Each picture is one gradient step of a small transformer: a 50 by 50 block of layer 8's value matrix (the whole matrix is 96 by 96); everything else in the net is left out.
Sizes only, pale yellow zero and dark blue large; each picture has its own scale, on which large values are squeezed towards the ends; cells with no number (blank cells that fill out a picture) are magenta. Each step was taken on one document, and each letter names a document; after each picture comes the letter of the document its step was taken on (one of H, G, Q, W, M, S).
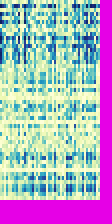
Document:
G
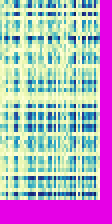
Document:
G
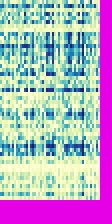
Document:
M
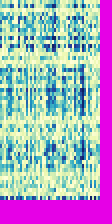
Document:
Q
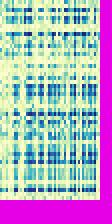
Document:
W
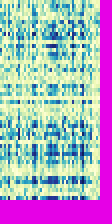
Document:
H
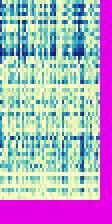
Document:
M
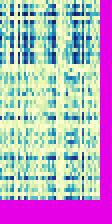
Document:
Q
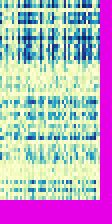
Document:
W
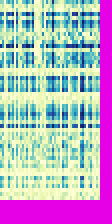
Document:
M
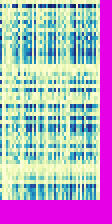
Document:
W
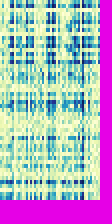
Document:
Q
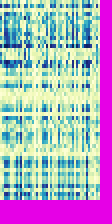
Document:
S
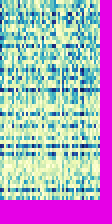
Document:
M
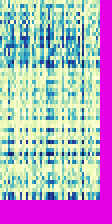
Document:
H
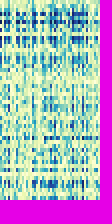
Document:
H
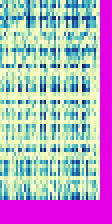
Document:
S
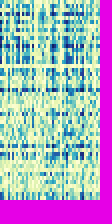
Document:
M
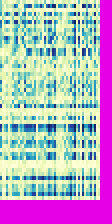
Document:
G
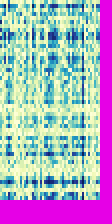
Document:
H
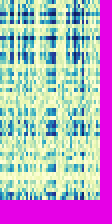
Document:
Q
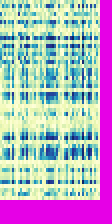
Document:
Q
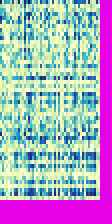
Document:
W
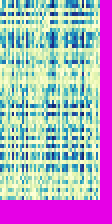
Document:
M
